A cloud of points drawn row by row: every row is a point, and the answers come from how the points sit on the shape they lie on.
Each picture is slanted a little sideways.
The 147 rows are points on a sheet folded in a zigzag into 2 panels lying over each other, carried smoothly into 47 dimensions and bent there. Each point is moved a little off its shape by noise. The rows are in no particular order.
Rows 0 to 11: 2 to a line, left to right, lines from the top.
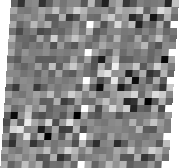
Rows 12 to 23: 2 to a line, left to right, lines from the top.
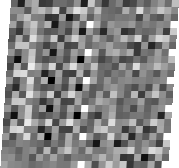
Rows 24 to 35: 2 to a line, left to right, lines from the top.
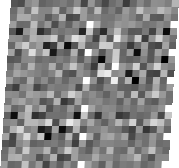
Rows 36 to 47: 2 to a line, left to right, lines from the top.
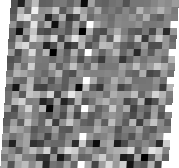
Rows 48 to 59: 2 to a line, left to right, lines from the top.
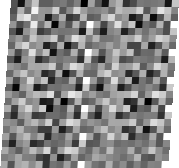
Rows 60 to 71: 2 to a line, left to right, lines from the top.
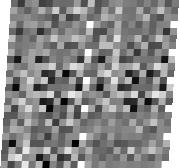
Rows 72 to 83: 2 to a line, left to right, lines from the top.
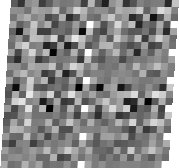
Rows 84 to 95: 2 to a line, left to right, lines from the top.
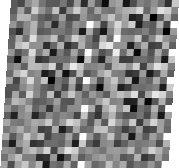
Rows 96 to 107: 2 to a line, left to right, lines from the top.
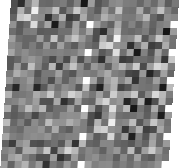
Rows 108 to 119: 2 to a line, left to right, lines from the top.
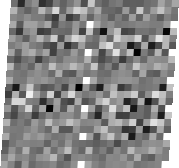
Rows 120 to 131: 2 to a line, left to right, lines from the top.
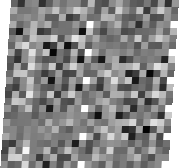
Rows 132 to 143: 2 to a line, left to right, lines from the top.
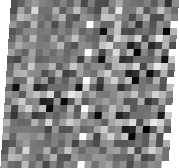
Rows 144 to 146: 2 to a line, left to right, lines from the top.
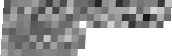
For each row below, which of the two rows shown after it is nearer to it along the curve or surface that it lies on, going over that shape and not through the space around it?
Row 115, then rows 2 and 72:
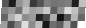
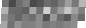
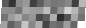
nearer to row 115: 72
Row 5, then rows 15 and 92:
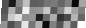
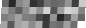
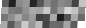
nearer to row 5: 92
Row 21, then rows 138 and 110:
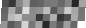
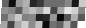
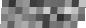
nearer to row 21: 138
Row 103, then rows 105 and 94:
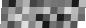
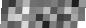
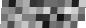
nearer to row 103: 105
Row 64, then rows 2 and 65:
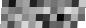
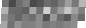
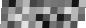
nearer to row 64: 65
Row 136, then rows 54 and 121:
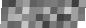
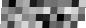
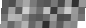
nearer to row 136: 54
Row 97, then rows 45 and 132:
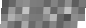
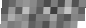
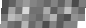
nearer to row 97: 132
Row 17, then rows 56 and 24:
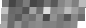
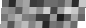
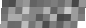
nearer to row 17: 56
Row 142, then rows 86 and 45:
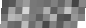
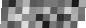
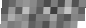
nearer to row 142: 86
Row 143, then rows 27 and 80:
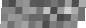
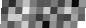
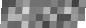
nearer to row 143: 27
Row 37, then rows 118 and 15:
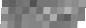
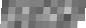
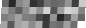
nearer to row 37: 118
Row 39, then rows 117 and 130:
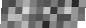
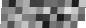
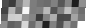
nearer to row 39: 117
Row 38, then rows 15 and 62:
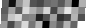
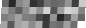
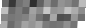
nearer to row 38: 15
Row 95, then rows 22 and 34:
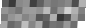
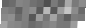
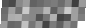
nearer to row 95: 34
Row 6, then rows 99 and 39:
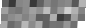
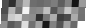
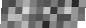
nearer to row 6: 99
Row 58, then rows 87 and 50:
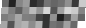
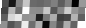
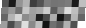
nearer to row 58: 50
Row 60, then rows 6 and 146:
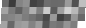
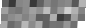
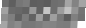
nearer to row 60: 146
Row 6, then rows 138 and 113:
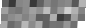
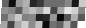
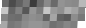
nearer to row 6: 113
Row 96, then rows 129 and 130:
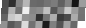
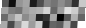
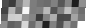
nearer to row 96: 130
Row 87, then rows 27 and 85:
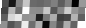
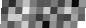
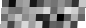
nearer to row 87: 27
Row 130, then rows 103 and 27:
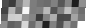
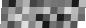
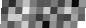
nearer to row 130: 103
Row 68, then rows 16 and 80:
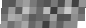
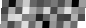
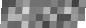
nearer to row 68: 16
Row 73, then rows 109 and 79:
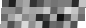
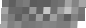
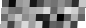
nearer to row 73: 79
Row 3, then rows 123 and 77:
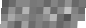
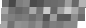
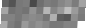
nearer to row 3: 77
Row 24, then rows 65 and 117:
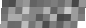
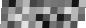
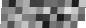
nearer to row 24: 65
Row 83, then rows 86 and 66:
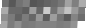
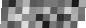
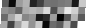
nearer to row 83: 66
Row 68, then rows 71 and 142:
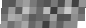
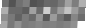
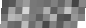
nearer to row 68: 71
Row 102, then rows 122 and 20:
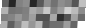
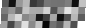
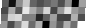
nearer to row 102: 122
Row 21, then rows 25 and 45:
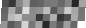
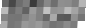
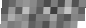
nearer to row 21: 25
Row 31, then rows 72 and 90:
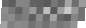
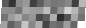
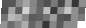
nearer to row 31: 90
